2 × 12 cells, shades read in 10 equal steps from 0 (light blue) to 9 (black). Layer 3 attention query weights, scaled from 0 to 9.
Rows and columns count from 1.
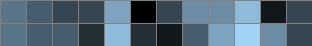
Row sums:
59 53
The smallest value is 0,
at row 2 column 10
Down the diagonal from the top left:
4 5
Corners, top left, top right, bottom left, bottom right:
4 6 4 6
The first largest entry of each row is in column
6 7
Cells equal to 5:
4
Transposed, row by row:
4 4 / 5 5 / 6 5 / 6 7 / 2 1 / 9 7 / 6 8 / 3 5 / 3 2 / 1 0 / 8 3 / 6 6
